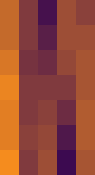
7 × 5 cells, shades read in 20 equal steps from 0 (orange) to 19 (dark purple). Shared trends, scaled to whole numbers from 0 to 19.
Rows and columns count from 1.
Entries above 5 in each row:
4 4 4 4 4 4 4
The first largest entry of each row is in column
3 3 3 2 4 4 4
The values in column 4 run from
9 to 19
